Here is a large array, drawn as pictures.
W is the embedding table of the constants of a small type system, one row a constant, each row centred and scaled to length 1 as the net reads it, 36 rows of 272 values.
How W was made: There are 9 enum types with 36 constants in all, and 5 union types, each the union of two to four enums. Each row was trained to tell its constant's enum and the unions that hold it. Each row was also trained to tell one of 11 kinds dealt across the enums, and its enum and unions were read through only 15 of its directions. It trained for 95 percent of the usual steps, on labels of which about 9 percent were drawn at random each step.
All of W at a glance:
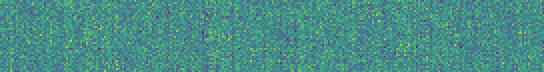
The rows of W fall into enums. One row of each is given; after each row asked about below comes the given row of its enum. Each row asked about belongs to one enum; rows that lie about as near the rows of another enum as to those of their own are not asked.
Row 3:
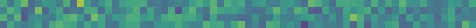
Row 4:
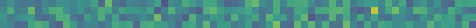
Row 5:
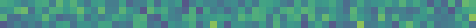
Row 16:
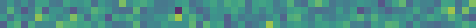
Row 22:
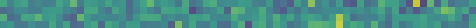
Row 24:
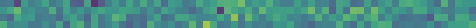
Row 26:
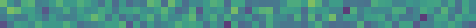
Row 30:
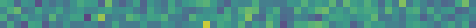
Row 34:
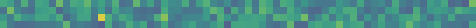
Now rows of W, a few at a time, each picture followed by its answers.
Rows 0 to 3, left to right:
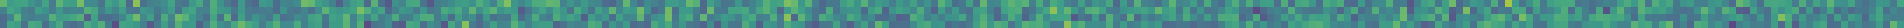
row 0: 3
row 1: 26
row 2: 4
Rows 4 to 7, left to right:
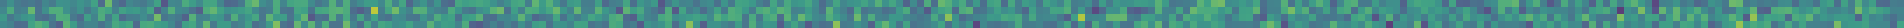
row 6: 34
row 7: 30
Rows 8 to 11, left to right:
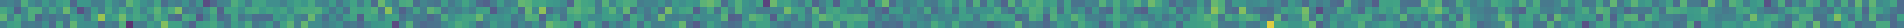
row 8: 24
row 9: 24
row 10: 34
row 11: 30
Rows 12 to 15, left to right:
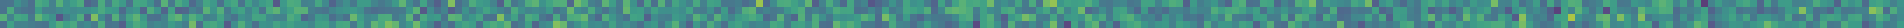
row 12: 5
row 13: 30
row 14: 3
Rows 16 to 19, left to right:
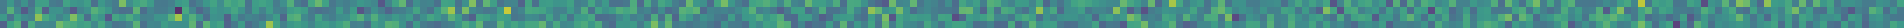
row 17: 4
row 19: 3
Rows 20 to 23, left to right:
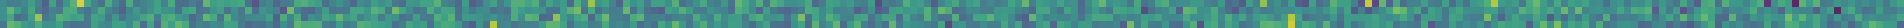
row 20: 26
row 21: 34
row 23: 4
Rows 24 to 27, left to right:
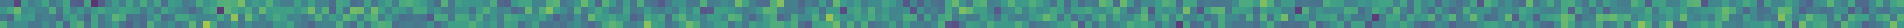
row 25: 5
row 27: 5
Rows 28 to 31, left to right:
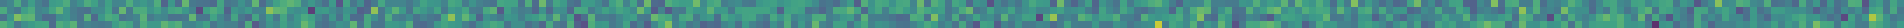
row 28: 4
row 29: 26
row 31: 26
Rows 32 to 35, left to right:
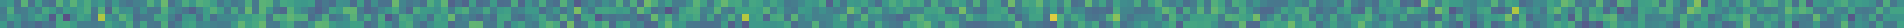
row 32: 34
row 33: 4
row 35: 3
